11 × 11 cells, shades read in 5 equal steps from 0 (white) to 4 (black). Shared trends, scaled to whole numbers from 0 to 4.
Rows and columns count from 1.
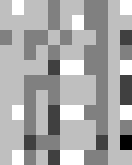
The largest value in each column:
2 1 3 2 3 2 1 2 3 1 4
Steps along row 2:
same same same up down down up same down same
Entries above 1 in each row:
3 3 6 5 3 5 4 4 4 5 4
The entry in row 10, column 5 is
2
